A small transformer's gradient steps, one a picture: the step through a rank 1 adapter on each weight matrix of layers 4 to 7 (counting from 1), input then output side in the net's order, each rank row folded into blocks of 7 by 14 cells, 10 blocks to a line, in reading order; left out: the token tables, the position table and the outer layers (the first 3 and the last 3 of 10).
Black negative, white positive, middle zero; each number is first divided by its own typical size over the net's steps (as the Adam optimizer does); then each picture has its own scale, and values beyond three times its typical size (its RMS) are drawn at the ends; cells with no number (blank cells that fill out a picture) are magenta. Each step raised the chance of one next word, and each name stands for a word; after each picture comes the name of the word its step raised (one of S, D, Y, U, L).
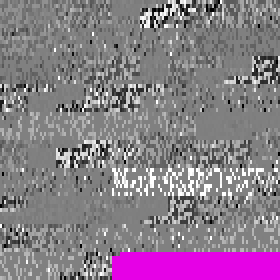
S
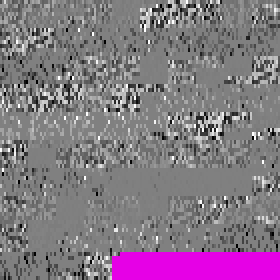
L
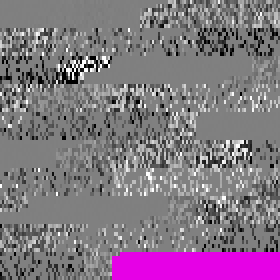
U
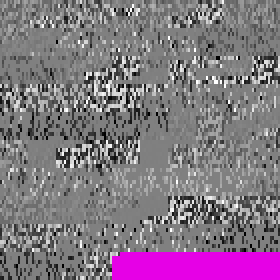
U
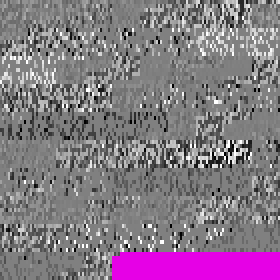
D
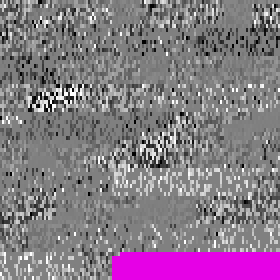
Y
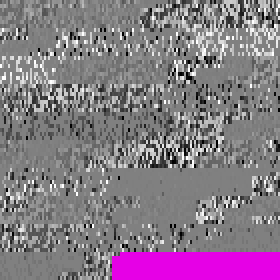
D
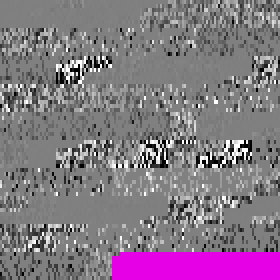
D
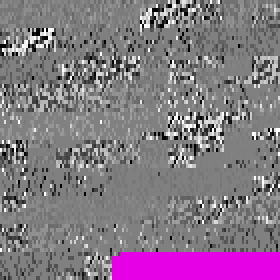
L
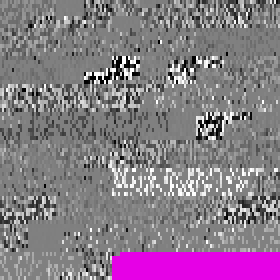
Y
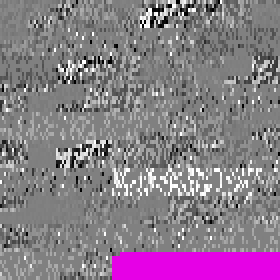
S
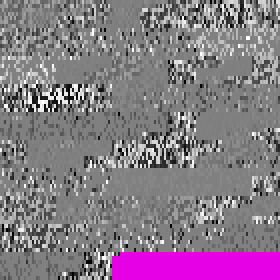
D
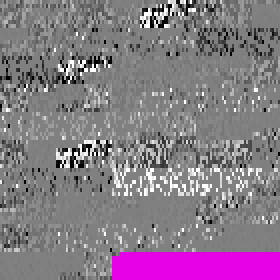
S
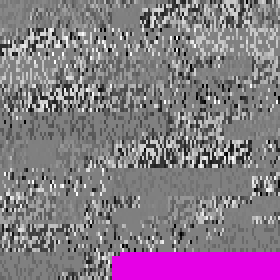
D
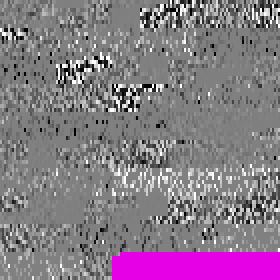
Y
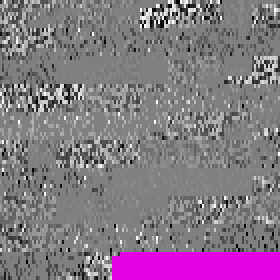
L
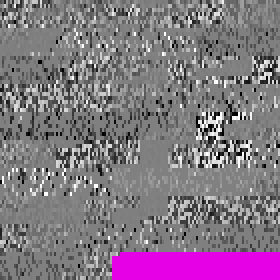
U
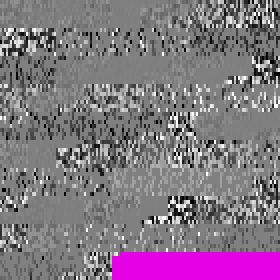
U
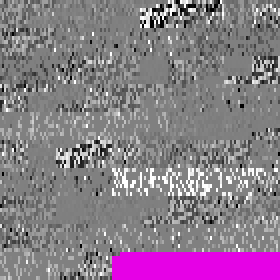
S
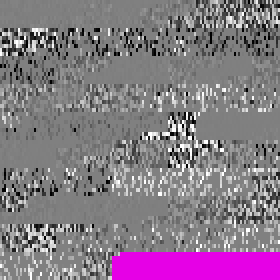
Y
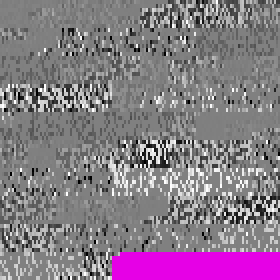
Y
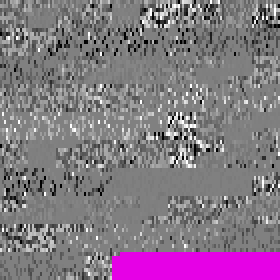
L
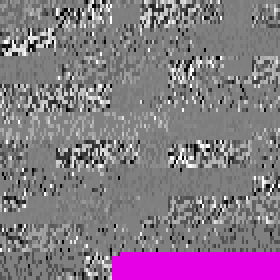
L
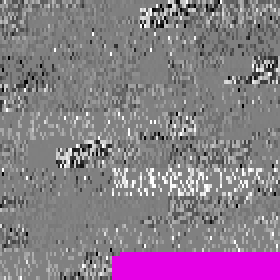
S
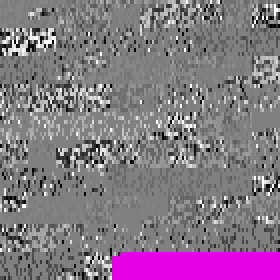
L
